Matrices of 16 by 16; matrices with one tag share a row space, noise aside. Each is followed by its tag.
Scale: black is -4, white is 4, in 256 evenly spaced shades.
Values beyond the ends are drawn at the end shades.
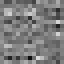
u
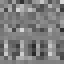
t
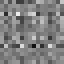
t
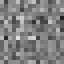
t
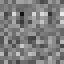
t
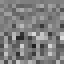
t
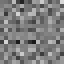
t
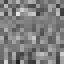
t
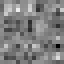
u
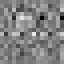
t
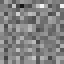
t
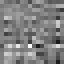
u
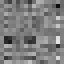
u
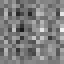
t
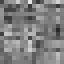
u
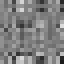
t
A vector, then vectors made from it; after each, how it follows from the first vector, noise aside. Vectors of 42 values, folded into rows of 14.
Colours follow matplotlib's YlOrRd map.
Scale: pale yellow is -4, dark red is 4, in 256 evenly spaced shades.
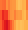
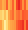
negated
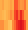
wrapped around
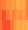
shrunk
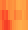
shrunk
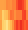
negated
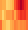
reversed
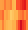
wrapped around
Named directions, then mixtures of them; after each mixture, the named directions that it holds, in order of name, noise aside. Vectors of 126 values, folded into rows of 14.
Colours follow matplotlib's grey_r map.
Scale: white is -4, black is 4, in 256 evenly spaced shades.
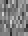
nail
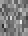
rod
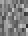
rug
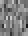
nail, rod, rug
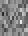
nail, rod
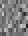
nail, rod, rug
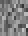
rug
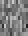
nail, rod, rug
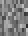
rug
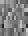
rod, rug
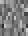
rod, rug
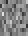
nail, rod, rug
